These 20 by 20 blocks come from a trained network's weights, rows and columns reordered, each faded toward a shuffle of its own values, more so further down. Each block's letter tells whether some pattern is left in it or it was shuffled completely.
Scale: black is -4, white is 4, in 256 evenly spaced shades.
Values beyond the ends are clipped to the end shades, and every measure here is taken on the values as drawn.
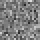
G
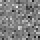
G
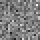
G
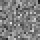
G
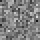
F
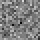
G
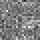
F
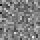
G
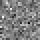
G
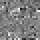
F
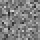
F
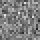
G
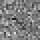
F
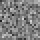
G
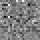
F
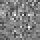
F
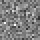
G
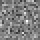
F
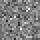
G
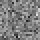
G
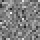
G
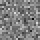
G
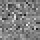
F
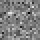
F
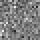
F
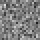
F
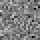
G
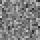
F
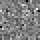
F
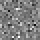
G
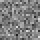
G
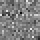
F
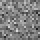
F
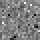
G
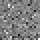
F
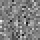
G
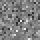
G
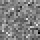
G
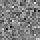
G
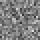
G
